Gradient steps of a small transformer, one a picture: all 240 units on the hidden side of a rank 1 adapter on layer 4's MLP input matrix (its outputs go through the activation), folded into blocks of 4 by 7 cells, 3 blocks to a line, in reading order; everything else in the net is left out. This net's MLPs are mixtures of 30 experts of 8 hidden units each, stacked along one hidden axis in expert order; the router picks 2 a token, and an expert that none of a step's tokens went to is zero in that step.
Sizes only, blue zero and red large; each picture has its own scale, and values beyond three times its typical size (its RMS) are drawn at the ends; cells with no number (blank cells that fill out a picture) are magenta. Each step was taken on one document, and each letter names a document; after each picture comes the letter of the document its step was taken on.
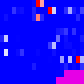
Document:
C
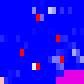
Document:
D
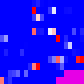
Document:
D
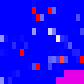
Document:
D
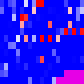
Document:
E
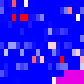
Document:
E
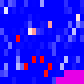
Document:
E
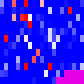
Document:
E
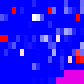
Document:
C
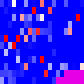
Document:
E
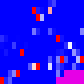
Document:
D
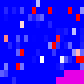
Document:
C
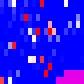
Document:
E
